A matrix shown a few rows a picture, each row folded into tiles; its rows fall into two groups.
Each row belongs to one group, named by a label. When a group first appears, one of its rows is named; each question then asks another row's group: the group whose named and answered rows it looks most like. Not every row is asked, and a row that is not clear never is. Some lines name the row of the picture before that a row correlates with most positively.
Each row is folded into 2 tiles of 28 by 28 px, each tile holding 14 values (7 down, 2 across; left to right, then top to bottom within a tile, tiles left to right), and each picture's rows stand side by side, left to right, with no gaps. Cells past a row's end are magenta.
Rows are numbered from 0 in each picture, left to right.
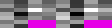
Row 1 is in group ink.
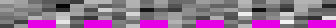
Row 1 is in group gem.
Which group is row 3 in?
gem
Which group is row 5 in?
gem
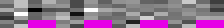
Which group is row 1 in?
ink
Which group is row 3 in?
gem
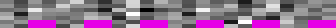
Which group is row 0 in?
ink
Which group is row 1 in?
gem
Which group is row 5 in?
gem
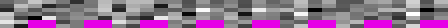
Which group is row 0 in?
gem
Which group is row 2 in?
gem
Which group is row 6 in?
gem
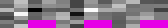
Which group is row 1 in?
ink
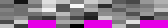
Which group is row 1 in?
gem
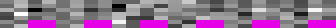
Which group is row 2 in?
gem
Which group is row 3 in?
gem
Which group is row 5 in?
ink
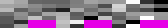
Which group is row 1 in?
gem
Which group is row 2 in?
gem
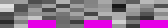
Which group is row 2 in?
gem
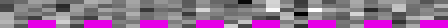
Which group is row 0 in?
gem
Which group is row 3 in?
ink
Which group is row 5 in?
ink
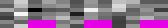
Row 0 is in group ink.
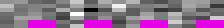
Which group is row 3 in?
gem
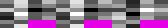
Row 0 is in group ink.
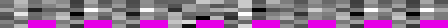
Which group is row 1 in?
ink
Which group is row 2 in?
ink
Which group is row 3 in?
gem
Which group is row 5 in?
ink
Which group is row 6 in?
ink
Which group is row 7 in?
ink
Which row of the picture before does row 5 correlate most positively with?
2
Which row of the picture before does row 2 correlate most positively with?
2
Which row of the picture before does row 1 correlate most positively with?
2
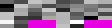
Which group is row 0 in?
gem
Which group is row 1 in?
gem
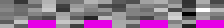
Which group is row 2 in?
gem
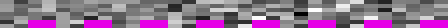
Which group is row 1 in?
gem
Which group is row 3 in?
gem
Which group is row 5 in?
ink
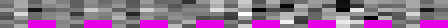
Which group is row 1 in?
ink
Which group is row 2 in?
ink
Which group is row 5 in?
gem
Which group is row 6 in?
gem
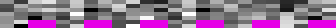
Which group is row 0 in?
gem
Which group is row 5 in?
gem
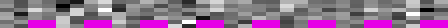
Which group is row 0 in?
ink
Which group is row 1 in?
gem
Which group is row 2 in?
gem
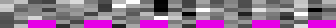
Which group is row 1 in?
gem
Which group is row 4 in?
ink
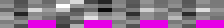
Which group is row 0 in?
ink
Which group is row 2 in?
ink
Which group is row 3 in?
ink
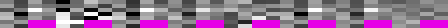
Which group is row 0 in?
ink
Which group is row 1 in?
gem
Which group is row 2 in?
ink
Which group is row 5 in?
ink
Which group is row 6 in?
ink
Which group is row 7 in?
gem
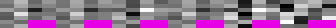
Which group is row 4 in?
ink
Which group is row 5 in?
gem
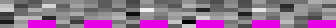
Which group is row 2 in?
ink
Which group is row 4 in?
ink
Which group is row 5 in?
gem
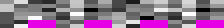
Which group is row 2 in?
gem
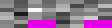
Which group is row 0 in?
ink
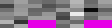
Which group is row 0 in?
gem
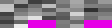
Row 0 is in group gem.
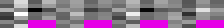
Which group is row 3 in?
ink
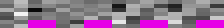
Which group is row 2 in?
gem
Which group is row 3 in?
gem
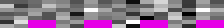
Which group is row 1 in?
ink
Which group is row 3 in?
ink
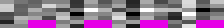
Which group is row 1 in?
ink
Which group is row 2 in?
ink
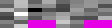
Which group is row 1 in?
gem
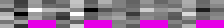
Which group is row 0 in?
ink
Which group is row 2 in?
ink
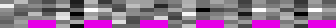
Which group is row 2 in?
gem
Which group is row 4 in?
ink
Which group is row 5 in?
ink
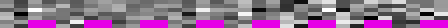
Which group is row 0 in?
ink
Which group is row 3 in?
ink
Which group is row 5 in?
gem
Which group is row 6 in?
gem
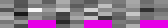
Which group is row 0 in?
ink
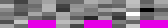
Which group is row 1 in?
gem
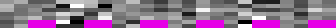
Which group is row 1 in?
gem
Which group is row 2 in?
gem
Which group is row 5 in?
ink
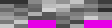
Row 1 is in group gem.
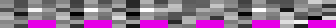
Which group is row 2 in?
ink
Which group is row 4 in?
ink
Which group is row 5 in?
gem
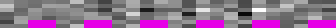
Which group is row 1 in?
gem
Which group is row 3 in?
ink
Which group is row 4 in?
ink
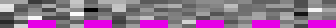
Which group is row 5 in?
ink
